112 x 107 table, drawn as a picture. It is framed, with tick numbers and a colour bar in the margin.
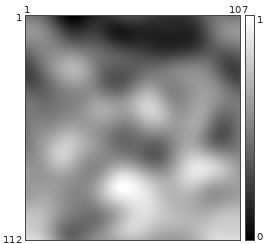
The field is smooth, with broad soft blobs. The ninth with the highest average is the bottom middle. No row or column stands out. Values rise toward the bottom. There are no regular stripes.
